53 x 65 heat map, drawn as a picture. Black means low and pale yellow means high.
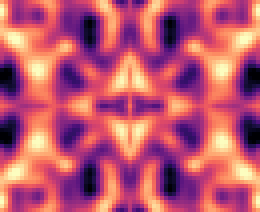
Mirror symmetry: left to right and top to bottom. Odd rows or columns: none. Seam: none.
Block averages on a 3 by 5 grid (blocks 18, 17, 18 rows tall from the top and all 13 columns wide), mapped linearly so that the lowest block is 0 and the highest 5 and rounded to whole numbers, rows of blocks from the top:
50305 | 11511 | 50305
